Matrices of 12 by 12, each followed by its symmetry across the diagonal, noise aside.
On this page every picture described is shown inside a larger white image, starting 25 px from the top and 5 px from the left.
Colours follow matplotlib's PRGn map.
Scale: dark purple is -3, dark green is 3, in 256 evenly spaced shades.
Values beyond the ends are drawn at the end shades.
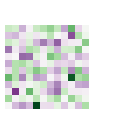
neither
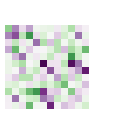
symmetric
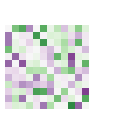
antisymmetric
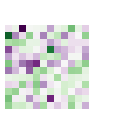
neither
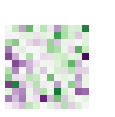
neither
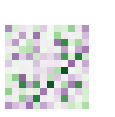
symmetric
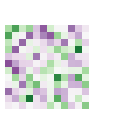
symmetric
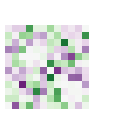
antisymmetric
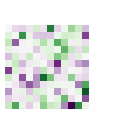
antisymmetric
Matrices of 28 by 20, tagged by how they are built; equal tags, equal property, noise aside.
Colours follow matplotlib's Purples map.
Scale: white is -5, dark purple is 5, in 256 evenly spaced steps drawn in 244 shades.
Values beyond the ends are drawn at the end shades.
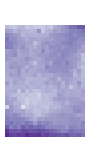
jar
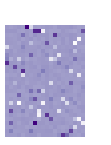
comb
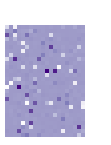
comb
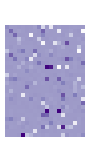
comb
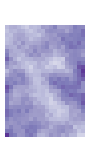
jar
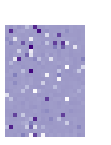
comb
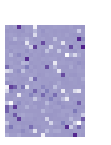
comb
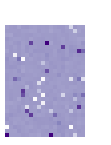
comb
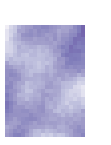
jar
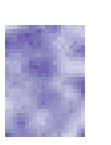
jar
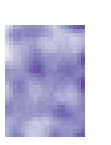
jar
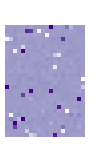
comb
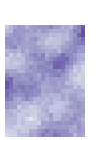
jar
